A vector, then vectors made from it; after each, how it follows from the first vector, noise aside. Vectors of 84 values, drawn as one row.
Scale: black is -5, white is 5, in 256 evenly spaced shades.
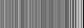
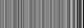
sign-scrambled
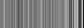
sign-scrambled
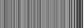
negated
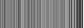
negated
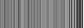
negated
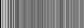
reversed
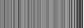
negated
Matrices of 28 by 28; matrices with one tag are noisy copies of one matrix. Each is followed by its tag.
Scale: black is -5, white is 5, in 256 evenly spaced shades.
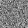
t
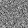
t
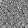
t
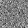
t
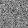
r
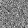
t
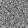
t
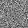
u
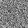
t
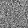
u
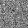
r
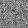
r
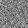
t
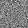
u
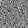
t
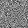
u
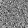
t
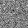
r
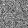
r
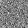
t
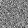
t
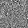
u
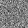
t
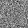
u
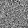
u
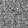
r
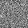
u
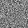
u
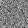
t
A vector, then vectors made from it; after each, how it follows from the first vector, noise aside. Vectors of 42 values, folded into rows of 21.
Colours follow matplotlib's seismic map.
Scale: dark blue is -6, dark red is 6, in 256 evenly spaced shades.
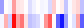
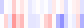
shrunk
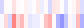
shrunk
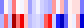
scaled up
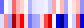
scaled up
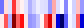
scaled up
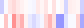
shrunk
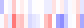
shrunk
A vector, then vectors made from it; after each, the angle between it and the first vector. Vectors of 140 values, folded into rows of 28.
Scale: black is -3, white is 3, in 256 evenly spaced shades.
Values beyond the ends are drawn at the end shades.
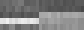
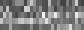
partly aligned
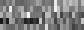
partly opposed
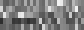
partly opposed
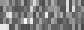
orthogonal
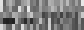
partly opposed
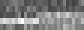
nearly parallel
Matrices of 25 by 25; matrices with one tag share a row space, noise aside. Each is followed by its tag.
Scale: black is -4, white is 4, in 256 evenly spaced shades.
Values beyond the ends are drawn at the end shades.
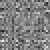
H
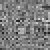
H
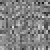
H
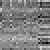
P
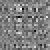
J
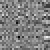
H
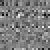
H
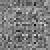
J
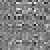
J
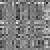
H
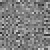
H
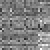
P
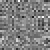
H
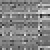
P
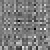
J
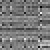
P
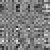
H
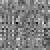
H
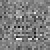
J
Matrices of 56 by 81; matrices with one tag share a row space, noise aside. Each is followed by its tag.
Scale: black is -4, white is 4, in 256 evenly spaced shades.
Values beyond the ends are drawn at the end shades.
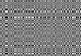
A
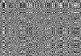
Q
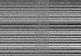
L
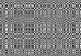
A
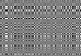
A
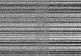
L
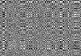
Q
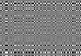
A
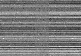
L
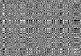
Q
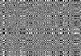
Q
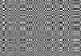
Q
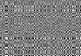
A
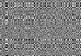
A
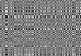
A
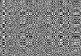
Q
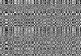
A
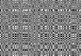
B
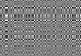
A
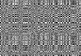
B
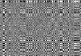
Q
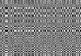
A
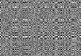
B
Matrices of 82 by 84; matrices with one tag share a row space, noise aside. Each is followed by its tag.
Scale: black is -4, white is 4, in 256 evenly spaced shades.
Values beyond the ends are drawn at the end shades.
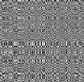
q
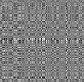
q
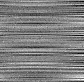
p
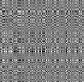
q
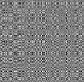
q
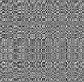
q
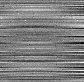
p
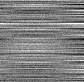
p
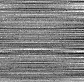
p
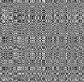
q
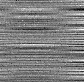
p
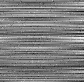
p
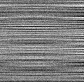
p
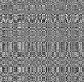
q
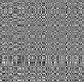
q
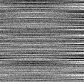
p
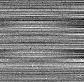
p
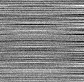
p
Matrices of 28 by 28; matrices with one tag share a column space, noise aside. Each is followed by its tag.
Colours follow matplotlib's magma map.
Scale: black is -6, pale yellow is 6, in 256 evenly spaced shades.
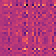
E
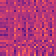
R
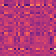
E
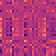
R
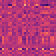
E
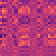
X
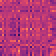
R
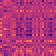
R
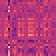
R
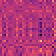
R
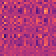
X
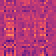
R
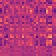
X
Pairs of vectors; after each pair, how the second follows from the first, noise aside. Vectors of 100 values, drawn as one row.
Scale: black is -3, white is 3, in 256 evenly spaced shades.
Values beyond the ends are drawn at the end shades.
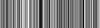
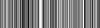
negated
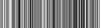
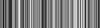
negated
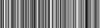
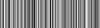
sign-scrambled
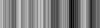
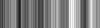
negated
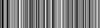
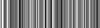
negated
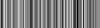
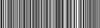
sign-scrambled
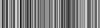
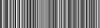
sign-scrambled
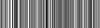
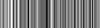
sign-scrambled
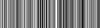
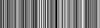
negated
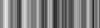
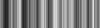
negated
